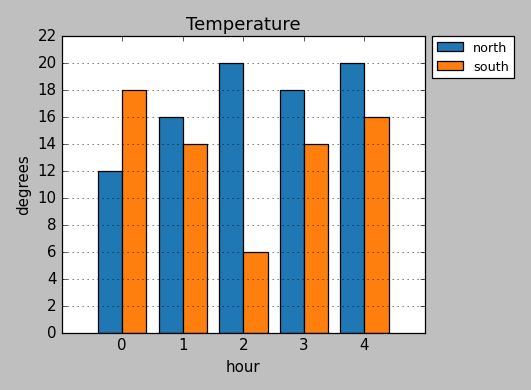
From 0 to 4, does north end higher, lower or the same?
higher
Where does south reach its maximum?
0
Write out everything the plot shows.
Title: Temperature
x-axis: hour, ticks 0 1 2 3 4
y-axis: degrees, ticks 0 2 4 6 8 10 12 14 16 18 20 22
Legend: north, south
Values:
north: 12 16 20 18 20
south: 18 14 6 14 16
